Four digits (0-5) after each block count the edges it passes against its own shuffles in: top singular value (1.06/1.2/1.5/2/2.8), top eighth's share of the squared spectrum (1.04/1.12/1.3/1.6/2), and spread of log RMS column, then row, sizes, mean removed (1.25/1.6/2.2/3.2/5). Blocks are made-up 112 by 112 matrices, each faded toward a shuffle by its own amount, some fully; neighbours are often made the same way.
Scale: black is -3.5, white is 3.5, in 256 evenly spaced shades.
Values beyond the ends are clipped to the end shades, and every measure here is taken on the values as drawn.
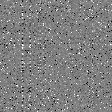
4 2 1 0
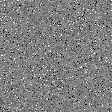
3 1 0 0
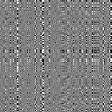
5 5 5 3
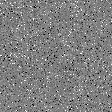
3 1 0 0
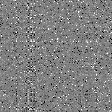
4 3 2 0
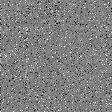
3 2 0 0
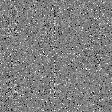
3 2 1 1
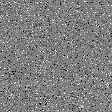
3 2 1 1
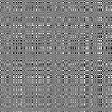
5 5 4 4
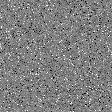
2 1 0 0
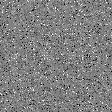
3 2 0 0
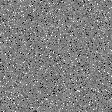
0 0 0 0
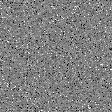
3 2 0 0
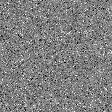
2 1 0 0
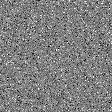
1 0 0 0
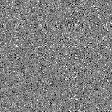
4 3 1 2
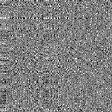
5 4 2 3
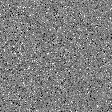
0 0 0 0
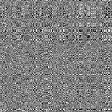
5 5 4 4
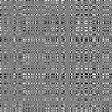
5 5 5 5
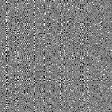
5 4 3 2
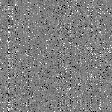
4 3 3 1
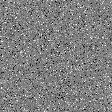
0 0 0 0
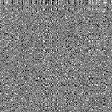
5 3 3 2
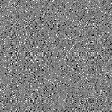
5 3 2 2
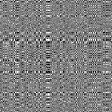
5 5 4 4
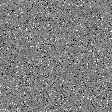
0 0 0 0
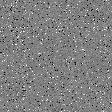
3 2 0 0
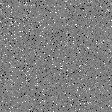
2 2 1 0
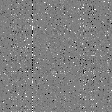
4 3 2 1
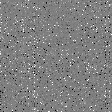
3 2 1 1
